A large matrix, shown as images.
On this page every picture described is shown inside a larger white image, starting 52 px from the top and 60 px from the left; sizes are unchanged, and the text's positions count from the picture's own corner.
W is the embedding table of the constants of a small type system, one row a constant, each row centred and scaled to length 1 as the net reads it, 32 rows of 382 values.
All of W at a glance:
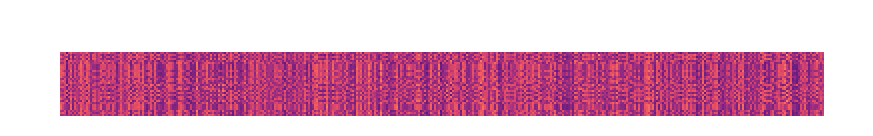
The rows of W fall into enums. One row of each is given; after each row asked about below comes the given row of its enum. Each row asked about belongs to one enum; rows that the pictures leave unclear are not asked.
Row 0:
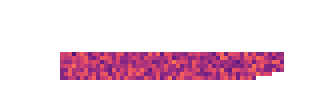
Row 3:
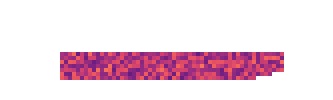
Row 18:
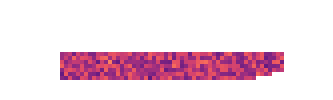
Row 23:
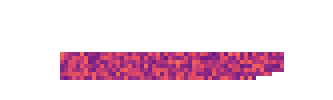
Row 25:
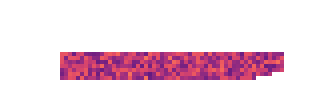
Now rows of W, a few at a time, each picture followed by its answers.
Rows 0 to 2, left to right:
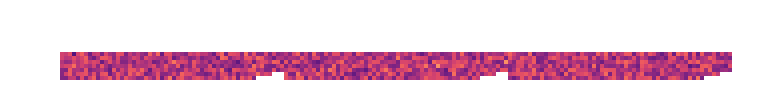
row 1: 3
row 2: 23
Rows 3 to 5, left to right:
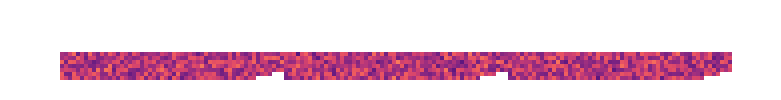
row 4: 0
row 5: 18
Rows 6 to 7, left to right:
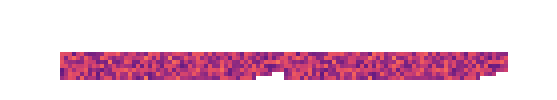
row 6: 25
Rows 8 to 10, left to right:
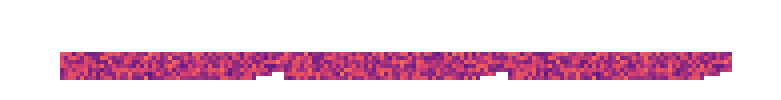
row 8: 25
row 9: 23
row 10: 25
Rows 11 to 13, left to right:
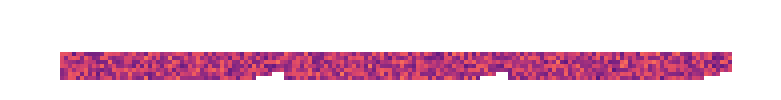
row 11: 25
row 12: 23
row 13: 18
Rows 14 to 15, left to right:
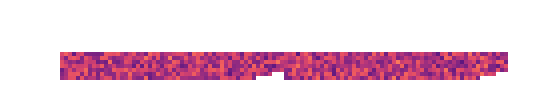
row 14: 25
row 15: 0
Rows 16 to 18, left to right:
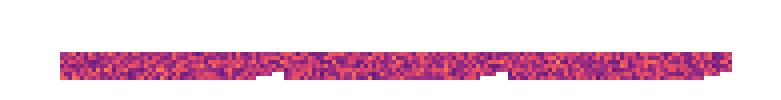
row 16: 3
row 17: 25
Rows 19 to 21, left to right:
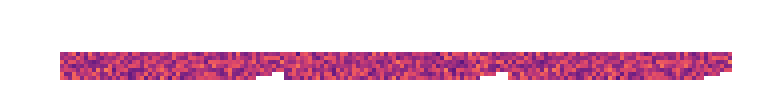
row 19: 3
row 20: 0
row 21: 3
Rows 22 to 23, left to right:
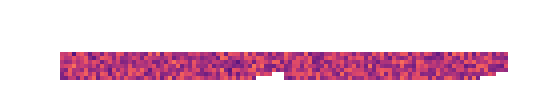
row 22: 0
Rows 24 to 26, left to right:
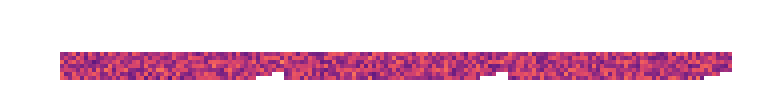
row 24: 3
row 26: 23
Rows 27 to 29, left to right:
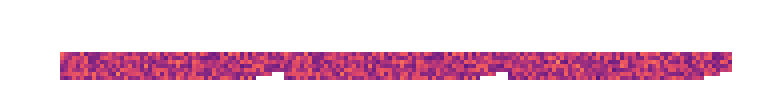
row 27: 23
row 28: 23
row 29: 18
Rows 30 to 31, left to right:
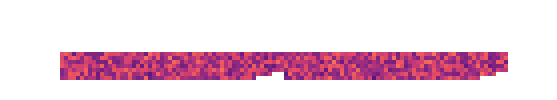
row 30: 25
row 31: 18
